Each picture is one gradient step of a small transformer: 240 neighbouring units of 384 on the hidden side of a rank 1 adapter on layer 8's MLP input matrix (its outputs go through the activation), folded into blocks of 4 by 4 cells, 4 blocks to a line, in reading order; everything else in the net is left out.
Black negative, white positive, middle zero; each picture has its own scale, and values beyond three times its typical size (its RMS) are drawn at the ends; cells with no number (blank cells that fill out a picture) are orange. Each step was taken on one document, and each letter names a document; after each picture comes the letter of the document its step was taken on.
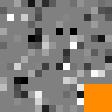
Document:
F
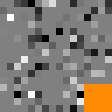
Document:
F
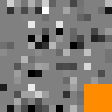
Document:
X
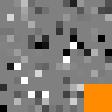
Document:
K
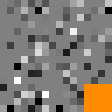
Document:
X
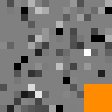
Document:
X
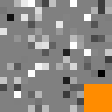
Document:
F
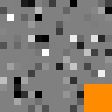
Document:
F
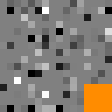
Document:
X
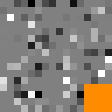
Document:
F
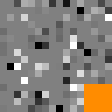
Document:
K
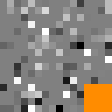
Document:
X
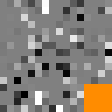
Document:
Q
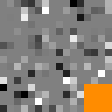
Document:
Q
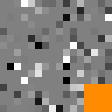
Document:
K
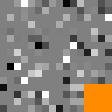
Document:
K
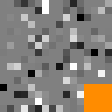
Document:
Q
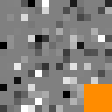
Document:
Q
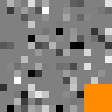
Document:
X
